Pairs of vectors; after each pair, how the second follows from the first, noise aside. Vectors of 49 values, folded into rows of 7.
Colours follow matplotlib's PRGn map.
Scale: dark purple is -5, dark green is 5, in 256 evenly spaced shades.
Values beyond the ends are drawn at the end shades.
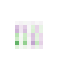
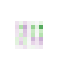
reversed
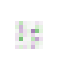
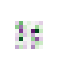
scaled up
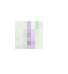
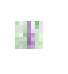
scaled up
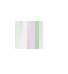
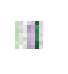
scaled up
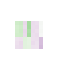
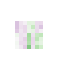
reversed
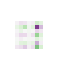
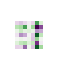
scaled up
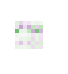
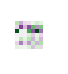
scaled up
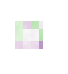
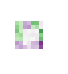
scaled up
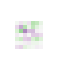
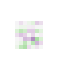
reversed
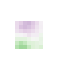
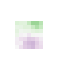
reversed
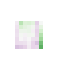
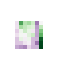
scaled up
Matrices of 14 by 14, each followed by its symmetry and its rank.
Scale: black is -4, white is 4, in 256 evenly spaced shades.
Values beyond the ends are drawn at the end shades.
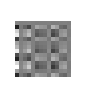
neither, rank one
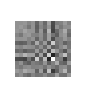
symmetric, rank two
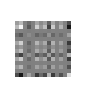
symmetric, rank one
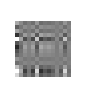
neither, rank one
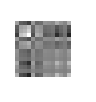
symmetric, rank one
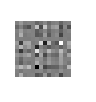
antisymmetric, rank two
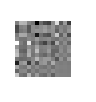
antisymmetric, rank two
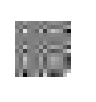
symmetric, rank one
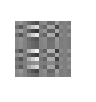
neither, rank one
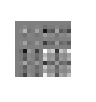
symmetric, rank one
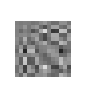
antisymmetric, rank two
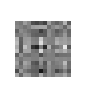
antisymmetric, rank two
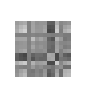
symmetric, rank two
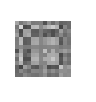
symmetric, rank two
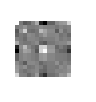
symmetric, rank two
